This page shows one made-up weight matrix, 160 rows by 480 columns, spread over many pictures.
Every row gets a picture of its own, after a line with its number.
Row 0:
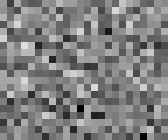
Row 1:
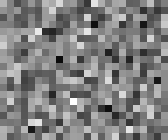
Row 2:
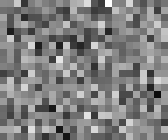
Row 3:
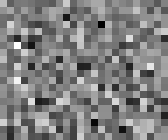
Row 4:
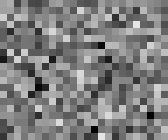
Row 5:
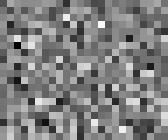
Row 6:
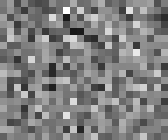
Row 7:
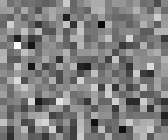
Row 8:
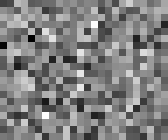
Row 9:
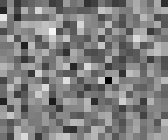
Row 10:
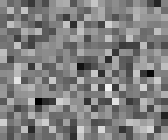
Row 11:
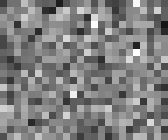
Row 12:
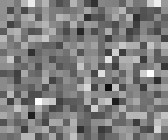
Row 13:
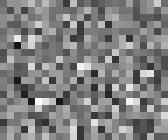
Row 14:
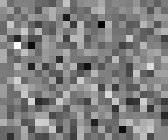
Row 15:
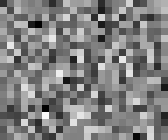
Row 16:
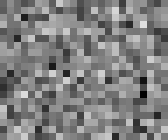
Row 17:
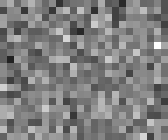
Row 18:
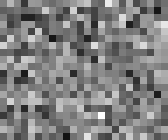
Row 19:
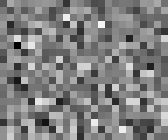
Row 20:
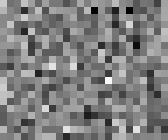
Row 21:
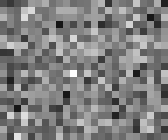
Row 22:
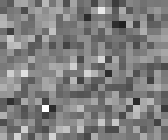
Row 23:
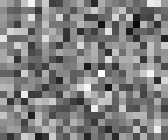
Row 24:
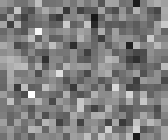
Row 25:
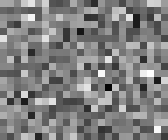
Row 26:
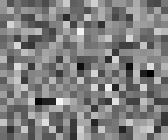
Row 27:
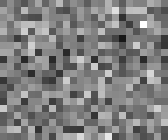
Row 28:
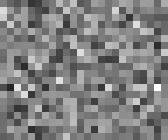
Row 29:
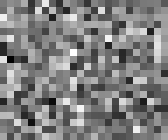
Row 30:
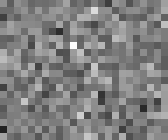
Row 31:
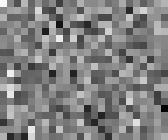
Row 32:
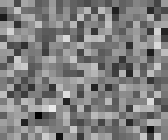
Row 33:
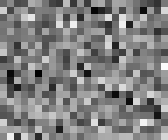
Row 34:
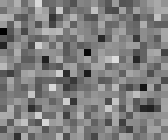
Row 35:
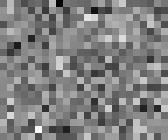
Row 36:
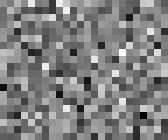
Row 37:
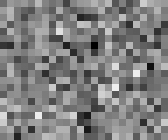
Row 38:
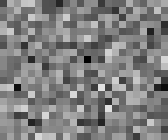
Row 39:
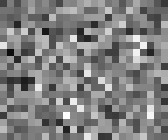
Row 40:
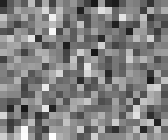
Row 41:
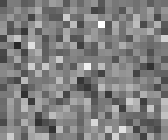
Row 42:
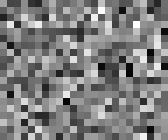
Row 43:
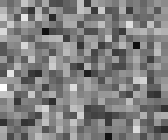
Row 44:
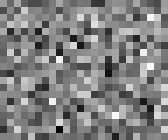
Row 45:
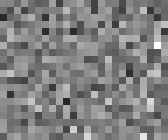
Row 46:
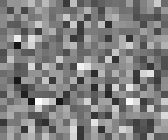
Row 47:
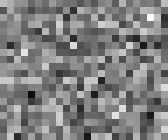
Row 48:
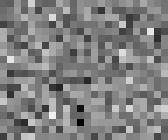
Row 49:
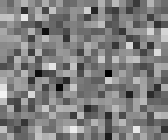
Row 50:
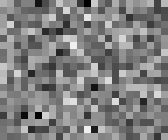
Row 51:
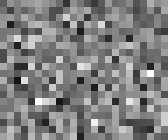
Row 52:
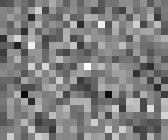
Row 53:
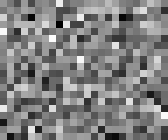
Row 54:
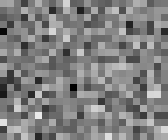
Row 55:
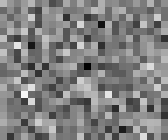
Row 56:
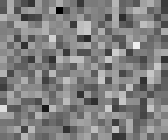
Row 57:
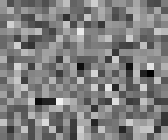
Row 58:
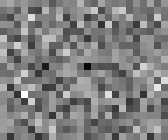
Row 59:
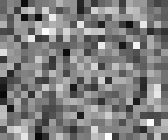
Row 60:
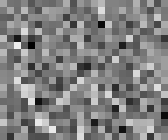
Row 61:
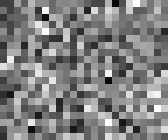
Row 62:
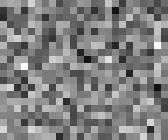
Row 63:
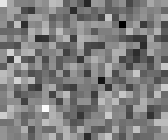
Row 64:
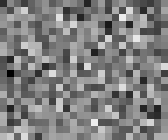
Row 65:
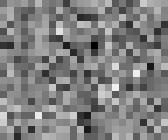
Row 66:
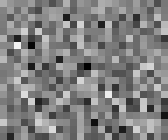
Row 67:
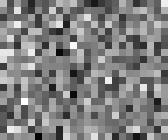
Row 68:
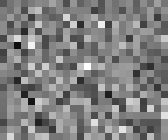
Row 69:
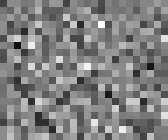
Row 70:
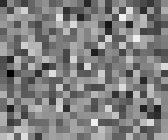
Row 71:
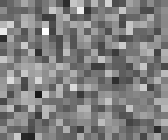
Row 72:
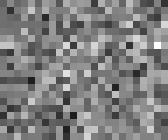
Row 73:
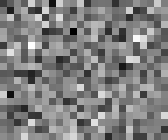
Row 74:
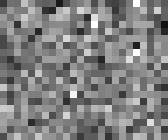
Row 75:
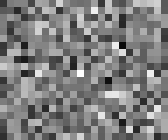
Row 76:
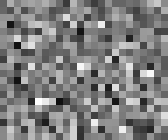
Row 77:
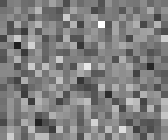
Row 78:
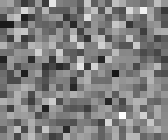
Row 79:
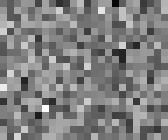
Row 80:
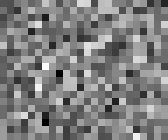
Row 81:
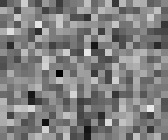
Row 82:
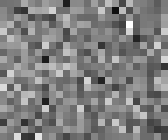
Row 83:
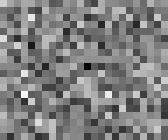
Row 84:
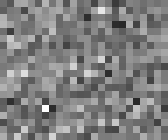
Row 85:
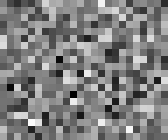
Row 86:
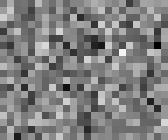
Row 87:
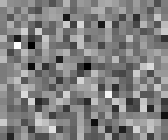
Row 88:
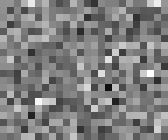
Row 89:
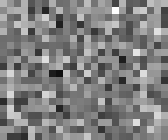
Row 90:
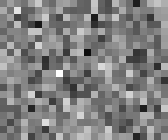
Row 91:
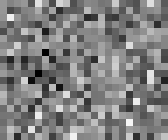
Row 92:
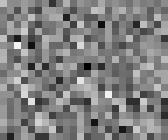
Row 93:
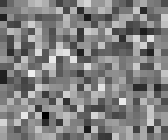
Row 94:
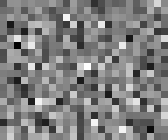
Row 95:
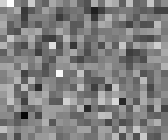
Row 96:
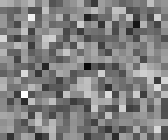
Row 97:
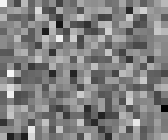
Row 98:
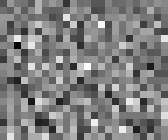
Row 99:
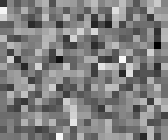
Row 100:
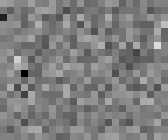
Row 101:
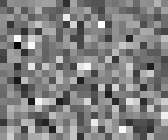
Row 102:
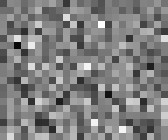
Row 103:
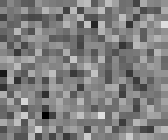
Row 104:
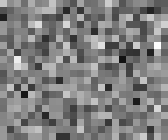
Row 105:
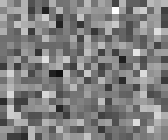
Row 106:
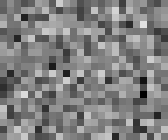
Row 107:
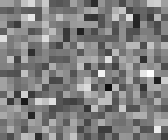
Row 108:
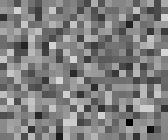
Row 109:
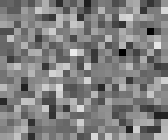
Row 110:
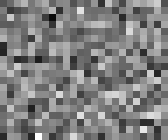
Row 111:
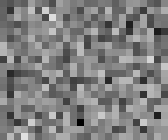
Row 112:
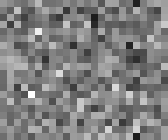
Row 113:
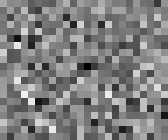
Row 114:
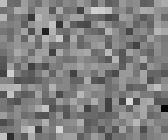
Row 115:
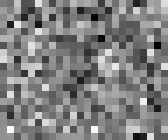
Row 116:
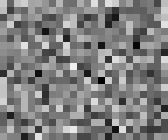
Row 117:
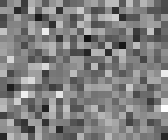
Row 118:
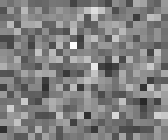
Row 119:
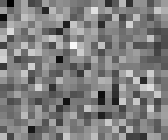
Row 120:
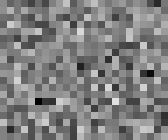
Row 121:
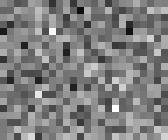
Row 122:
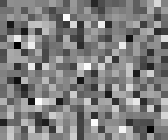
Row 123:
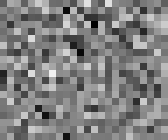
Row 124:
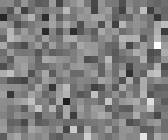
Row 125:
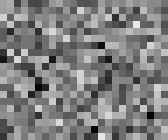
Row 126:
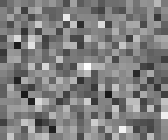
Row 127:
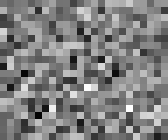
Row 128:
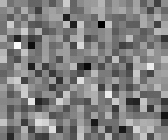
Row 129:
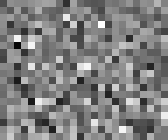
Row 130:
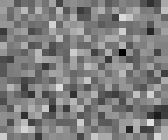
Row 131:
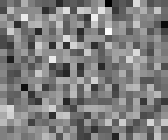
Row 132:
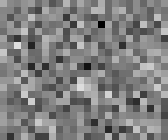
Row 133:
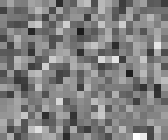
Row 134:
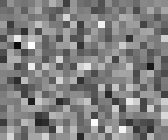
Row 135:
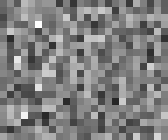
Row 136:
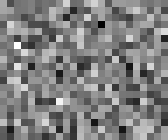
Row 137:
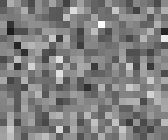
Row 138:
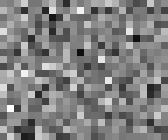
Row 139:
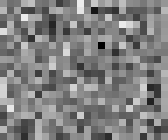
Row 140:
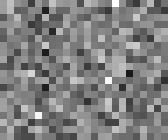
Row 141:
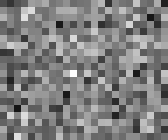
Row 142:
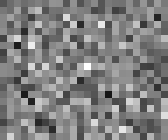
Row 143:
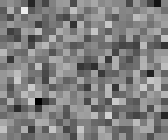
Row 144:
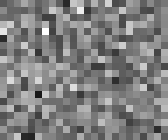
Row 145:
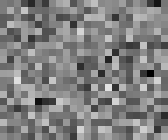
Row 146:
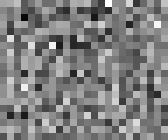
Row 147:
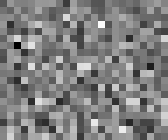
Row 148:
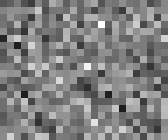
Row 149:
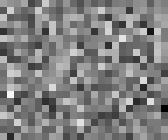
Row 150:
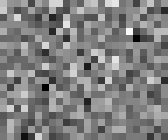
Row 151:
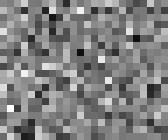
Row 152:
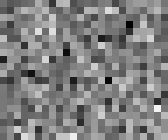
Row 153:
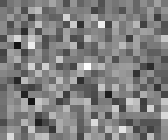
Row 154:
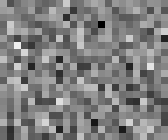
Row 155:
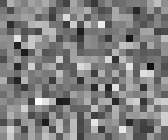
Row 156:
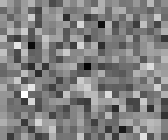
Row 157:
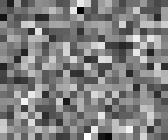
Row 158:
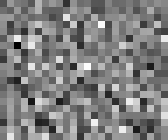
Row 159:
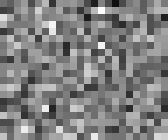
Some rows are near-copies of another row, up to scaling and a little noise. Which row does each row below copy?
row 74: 11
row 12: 88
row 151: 138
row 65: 37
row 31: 97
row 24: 112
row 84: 22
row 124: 45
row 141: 21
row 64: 70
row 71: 144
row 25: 107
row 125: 4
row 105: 89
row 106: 16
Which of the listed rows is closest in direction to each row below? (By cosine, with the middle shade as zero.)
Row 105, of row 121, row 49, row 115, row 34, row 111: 49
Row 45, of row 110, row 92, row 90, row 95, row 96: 95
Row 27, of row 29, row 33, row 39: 39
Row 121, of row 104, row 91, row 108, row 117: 91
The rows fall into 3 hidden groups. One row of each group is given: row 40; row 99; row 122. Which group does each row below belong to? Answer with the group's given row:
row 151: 40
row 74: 99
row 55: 122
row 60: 122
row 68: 122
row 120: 122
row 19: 122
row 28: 99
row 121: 40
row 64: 40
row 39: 99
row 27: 40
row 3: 122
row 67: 99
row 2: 99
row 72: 99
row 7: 122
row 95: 99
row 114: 40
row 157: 99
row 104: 99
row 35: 40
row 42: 99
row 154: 122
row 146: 99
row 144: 40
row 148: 122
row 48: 40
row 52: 122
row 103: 99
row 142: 122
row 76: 122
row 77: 122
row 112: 99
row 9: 40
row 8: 99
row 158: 122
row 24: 99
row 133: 99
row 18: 99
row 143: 122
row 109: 40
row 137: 122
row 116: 40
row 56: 40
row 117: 40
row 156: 122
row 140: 40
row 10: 122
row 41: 122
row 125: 99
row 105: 40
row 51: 122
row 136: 122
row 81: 99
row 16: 40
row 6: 99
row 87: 122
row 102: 122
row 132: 122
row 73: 40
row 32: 99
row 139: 40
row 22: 40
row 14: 122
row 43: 40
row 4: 99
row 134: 122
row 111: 40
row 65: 99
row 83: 122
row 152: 40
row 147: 122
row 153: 122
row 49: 40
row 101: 122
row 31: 40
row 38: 99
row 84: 40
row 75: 40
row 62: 99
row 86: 99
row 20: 40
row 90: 99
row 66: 122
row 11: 99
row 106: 40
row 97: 40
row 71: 40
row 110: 40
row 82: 40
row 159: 40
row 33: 40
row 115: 99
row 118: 99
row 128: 122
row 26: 122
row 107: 122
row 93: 99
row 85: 99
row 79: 40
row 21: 99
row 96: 122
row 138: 40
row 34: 99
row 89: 40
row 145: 122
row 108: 99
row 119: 99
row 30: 99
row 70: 40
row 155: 122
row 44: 99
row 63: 99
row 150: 40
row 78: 40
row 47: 99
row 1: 99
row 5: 122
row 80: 99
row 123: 99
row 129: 122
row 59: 40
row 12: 122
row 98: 122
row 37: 99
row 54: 40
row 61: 40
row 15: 99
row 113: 122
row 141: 99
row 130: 40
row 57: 122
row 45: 99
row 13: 122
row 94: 122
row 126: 122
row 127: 40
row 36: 40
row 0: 99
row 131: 99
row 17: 99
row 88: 122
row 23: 122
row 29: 40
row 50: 99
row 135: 99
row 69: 122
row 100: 99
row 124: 99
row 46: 122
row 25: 122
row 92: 122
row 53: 40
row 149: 40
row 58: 122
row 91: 40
